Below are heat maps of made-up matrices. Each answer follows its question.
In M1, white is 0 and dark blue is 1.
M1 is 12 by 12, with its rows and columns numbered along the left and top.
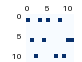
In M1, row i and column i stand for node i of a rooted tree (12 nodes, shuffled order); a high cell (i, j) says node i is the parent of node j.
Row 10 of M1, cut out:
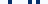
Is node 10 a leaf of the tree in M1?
no
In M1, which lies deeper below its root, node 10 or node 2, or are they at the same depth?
node 2
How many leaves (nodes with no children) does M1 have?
9
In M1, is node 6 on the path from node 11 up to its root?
yes
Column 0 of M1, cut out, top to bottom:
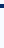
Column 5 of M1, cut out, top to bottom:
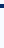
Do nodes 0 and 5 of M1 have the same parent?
yes
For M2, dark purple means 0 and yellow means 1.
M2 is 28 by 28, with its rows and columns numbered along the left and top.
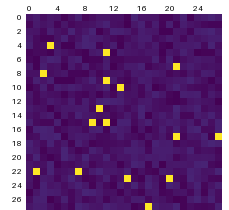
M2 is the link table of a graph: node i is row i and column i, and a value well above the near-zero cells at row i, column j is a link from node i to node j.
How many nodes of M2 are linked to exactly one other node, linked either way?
11
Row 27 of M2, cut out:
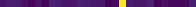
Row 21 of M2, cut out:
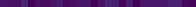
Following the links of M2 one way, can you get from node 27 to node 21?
yes
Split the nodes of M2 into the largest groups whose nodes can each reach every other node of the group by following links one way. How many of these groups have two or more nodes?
2
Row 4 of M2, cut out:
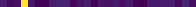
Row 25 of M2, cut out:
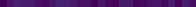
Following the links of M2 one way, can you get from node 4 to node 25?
no
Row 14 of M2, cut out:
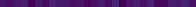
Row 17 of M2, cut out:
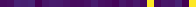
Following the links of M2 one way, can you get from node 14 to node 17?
no
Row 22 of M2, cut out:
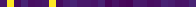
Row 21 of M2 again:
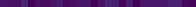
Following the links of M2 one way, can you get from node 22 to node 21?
yes
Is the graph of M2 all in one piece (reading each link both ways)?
no
